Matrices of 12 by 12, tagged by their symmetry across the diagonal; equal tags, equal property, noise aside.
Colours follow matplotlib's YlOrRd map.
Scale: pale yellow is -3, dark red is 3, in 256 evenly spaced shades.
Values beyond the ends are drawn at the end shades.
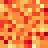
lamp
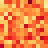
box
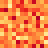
lamp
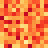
box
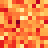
lamp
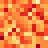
lamp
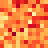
lamp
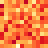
box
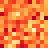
box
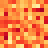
lamp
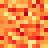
box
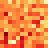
box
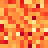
lamp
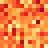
box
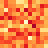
box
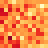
box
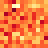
box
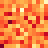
lamp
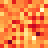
lamp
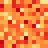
lamp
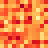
lamp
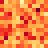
box
